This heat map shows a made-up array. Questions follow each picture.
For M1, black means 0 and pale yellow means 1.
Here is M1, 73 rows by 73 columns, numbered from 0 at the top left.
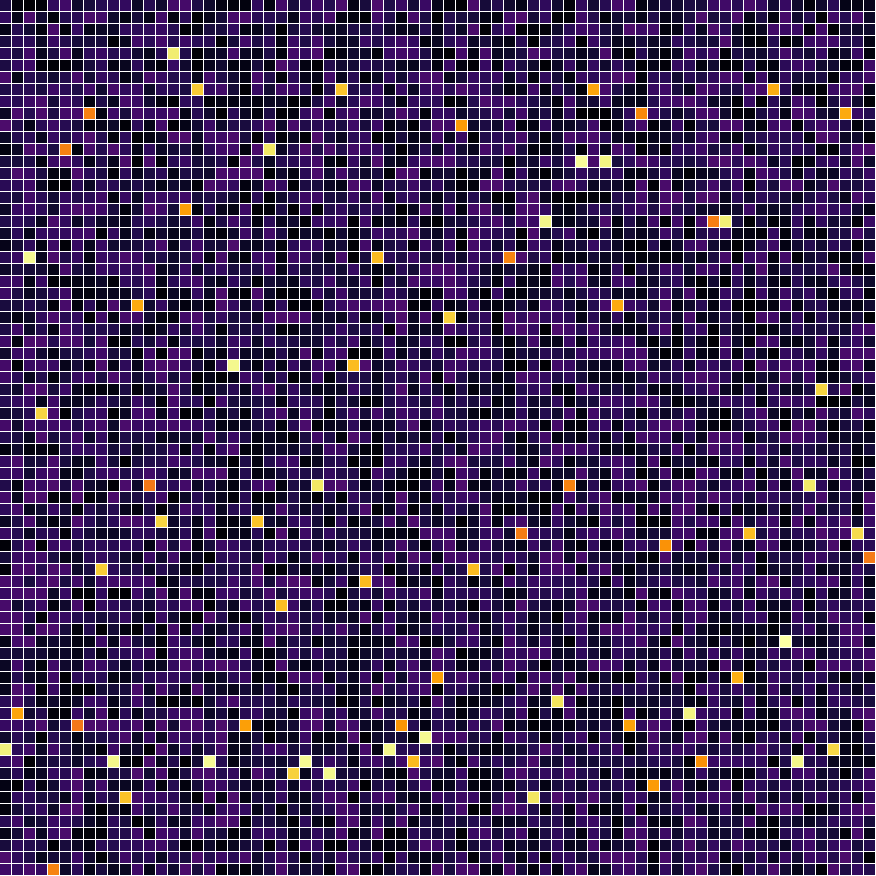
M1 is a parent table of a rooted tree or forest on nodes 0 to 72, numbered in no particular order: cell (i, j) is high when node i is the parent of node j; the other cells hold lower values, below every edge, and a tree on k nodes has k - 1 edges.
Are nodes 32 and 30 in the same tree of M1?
yes
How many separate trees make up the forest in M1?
5
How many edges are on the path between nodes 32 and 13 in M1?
4
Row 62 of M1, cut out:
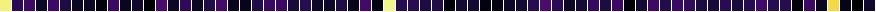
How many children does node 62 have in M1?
3
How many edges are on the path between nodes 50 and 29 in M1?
4
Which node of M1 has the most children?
63
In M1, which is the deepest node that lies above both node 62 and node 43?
44
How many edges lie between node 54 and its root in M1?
4
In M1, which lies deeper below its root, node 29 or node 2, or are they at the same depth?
node 29
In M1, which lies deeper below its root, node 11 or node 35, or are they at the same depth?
the same depth
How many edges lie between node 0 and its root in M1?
4
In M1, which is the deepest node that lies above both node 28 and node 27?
7
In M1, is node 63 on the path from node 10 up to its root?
yes
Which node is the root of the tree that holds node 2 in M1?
63
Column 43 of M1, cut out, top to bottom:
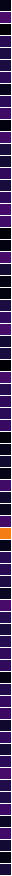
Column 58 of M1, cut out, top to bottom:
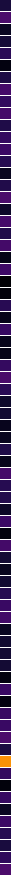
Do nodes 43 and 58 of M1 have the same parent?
no
